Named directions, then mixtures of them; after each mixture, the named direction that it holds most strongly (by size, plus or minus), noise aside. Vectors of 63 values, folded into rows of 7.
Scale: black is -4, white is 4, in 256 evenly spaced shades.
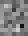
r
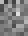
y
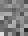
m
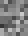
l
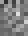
y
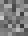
r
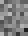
m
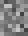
r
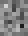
r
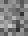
l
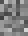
y
